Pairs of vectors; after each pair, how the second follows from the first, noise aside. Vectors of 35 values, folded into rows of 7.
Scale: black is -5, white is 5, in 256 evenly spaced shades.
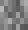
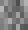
copied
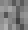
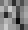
scaled up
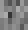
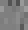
partly zeroed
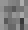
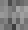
shuffled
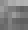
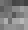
negated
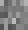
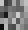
scaled up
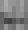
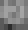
wrapped around
